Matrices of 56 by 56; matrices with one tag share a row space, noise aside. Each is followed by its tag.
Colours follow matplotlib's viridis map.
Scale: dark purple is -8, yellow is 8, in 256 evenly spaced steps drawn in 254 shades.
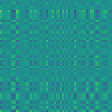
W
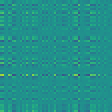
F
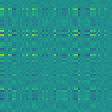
F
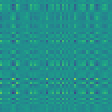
W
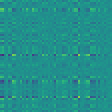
F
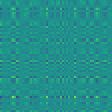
W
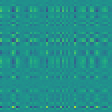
W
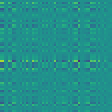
F
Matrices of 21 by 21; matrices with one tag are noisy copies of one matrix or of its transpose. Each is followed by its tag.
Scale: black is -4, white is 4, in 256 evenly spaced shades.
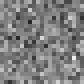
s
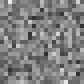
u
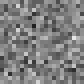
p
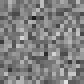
u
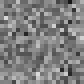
p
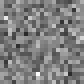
p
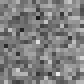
s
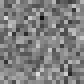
p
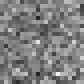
s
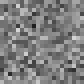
p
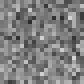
s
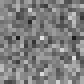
s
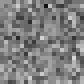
s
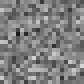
u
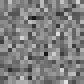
u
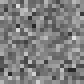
p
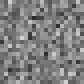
u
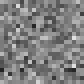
p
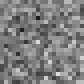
s
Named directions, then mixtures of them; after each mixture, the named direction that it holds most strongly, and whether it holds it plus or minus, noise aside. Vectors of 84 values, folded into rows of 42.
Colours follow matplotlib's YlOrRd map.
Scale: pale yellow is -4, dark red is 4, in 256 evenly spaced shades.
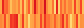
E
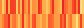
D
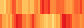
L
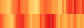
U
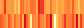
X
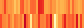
X, plus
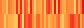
E, minus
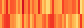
D, plus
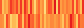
E, minus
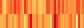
X, minus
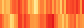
U, plus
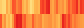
L, plus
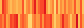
E, plus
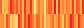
E, minus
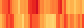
U, minus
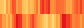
L, plus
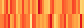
D, plus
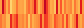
E, plus
